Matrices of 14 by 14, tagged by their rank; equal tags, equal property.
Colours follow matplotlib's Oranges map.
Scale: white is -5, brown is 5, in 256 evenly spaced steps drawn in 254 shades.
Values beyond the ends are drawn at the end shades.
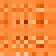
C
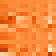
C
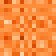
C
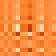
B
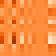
B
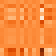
B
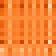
B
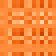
B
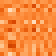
C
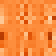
C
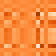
B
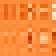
C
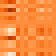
B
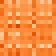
C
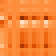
B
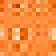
C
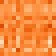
C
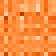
C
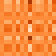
B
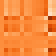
B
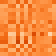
C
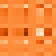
B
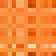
B
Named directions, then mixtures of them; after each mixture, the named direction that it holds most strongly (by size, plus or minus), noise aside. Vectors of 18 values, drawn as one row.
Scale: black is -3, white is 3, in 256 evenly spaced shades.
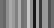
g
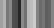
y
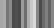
y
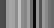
g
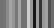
g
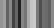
y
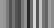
g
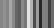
g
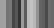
y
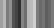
y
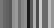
g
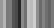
y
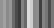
y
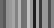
g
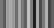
g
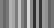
g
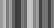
y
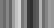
y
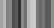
y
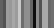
g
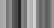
y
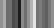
y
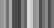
y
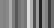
g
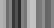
y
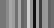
g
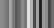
g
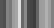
y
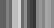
y
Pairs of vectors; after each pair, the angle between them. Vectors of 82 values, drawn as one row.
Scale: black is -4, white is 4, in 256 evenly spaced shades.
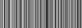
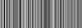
partly aligned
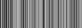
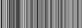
partly opposed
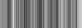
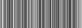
partly aligned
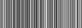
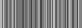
partly aligned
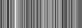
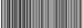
orthogonal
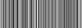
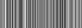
partly opposed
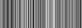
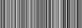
orthogonal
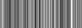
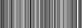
partly opposed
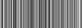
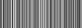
nearly opposite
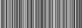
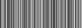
nearly opposite
